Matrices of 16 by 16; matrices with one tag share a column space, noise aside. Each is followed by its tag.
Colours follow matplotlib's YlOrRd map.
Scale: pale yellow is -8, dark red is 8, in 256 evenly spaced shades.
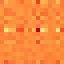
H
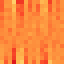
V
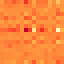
H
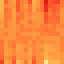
V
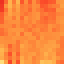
V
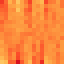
V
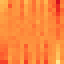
V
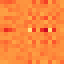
H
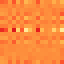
H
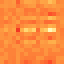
H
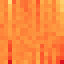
V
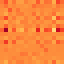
H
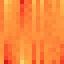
V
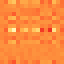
H
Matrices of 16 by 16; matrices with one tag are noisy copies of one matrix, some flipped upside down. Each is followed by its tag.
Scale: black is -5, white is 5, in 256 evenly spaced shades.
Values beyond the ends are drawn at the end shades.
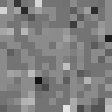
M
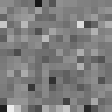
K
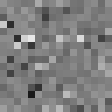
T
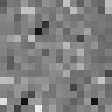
M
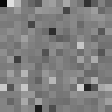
K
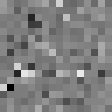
T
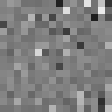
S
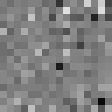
S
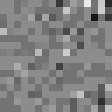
S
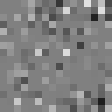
S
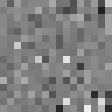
S
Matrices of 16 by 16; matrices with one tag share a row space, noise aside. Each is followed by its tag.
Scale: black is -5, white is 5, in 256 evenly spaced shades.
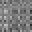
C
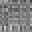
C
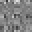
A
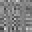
A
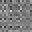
C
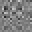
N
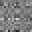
A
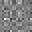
N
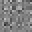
N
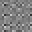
N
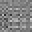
C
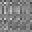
C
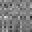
C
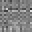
C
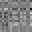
C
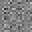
N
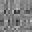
A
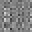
N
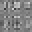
A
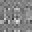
A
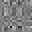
N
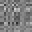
A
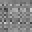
C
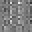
N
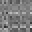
C
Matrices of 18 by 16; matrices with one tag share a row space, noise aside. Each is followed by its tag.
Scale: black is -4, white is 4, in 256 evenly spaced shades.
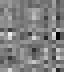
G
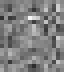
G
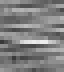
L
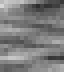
L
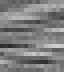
L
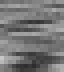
L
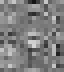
G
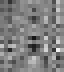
G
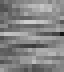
L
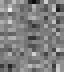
G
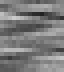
L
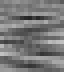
L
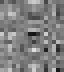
G
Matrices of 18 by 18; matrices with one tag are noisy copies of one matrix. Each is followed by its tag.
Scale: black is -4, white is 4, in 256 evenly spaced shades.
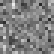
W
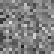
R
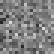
R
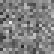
R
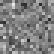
W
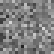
R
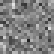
W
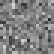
W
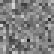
W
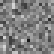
W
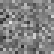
R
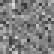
W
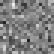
W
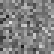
R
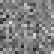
R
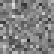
W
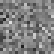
R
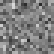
W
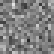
W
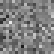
R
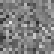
R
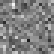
W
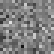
R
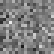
R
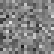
R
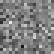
R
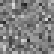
W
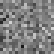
R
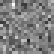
W
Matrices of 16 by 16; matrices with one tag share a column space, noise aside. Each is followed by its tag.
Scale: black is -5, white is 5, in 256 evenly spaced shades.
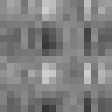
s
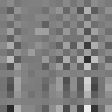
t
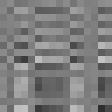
t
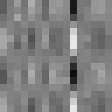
s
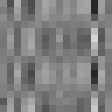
s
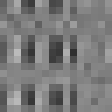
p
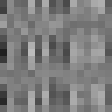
p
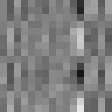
s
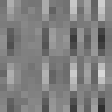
s
